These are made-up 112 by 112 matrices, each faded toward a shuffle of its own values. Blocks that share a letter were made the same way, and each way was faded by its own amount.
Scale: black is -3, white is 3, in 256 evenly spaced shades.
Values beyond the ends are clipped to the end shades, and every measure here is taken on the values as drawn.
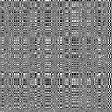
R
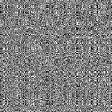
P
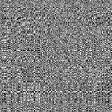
P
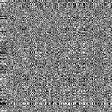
P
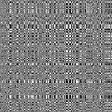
R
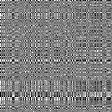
R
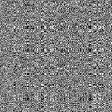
P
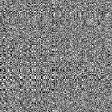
P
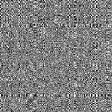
P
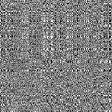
P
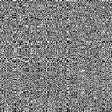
P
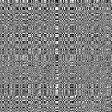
R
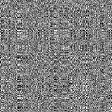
P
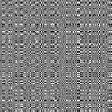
R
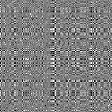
R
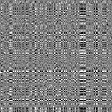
R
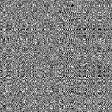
P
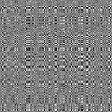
R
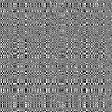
R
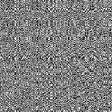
P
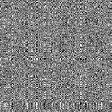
P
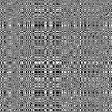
R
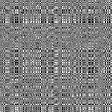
R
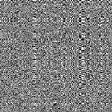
P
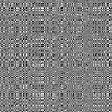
R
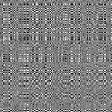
R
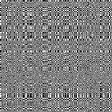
R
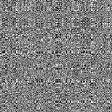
P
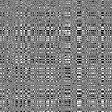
R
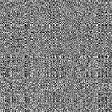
P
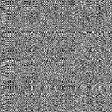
P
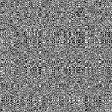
P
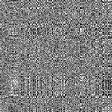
P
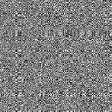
P
